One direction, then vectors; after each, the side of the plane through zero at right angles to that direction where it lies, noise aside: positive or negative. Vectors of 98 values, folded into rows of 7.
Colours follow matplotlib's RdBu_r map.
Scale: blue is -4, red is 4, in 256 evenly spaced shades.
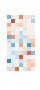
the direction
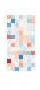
negative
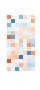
negative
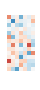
negative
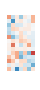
negative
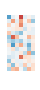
positive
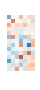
positive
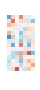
positive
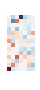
negative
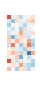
negative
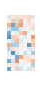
positive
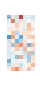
positive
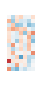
negative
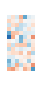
positive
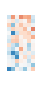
positive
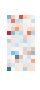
positive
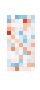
positive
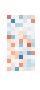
negative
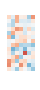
negative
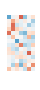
positive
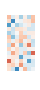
negative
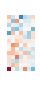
negative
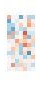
negative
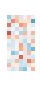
positive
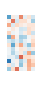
positive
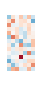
positive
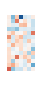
negative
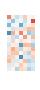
negative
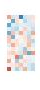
negative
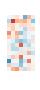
positive
